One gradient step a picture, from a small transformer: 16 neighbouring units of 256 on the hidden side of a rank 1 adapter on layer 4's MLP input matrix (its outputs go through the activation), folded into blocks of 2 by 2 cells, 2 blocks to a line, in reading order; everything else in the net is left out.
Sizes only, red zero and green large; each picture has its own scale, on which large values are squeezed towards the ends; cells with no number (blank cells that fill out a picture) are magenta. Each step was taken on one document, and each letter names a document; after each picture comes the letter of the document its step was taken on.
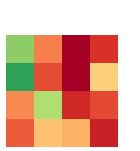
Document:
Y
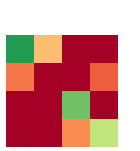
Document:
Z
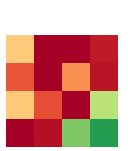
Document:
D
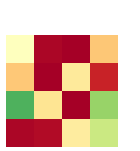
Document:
D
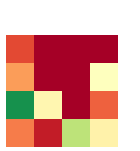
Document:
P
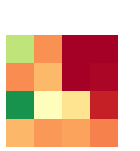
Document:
Y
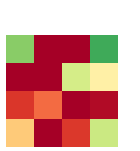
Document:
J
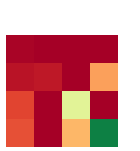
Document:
Z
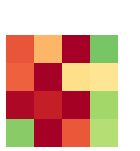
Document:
J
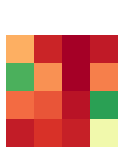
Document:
Y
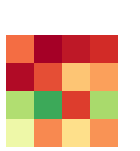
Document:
D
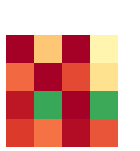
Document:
D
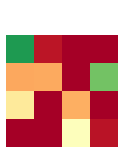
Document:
Z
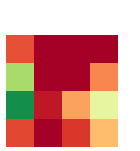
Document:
Y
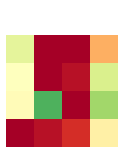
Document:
D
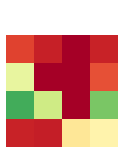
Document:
Y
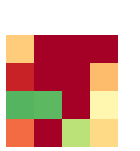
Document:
P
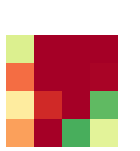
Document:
P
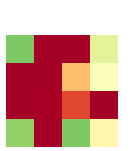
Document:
J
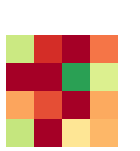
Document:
J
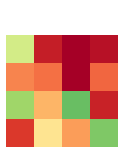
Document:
Y
